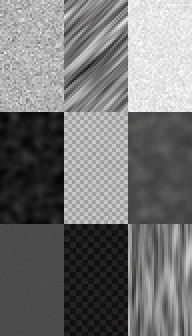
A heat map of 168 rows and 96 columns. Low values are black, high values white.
The table splits into 3 rows of 3 panels. Panel 1,1: high, fine-grained. Panel 1,2: middling, slanting up to the right, strong in contrast. Panel 1,3: very high, fine-grained, faint in contrast. Panel 2,1: very low, blotchy, faint in contrast. Panel 2,2: high, checkered. Panel 2,3: low, blotchy, faint in contrast. Panel 3,1: low, flat. Panel 3,2: very low, checkered, faint in contrast. Panel 3,3: middling, streaked downward, strong in contrast.
